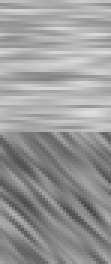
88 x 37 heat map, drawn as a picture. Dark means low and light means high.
The table splits into 2 rows of 1 panel. Panel 1,1: high, streaked across. Panel 2,1: middling, slanting down to the right.
